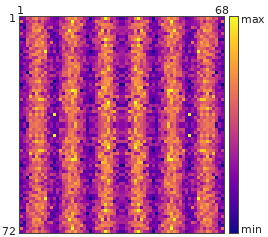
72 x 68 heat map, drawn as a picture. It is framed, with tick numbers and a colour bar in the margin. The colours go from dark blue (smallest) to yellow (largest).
No row or column stands out. No overall slope runs across the table. Upright stripes repeat 6 times across the table. It mirrors both left to right and top to bottom.
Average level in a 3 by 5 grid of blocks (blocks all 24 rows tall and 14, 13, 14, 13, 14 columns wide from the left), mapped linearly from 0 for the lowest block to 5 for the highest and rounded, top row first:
0 2 4 2 0 | 1 2 5 2 1 | 0 2 4 2 0
